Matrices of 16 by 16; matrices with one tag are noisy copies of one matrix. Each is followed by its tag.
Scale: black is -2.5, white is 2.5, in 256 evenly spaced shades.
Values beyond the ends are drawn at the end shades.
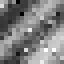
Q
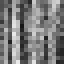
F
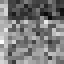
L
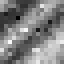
Q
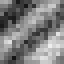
Q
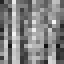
F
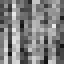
F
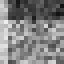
L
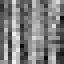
F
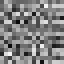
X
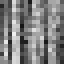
F
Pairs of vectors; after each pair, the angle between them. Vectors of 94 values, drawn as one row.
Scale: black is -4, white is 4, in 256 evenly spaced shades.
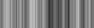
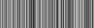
orthogonal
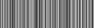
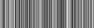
partly opposed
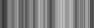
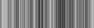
nearly opposite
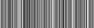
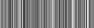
nearly parallel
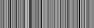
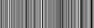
partly opposed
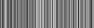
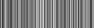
nearly parallel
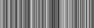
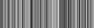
nearly opposite
